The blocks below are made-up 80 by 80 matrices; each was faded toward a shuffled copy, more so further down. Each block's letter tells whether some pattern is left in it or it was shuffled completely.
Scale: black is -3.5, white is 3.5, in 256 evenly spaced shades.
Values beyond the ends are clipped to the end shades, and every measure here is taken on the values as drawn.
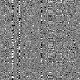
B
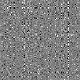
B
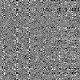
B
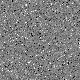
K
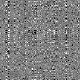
B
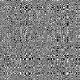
B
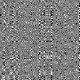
B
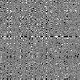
B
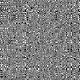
B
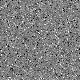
K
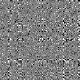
B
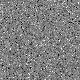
K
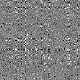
B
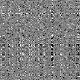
B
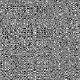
B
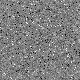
K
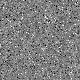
K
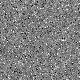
K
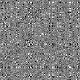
B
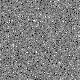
K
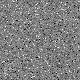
K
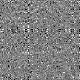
B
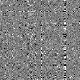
B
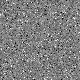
K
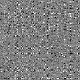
B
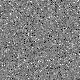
K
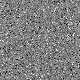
K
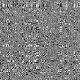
B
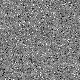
K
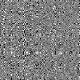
B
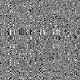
B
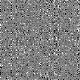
B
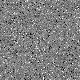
K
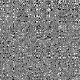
B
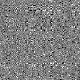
B
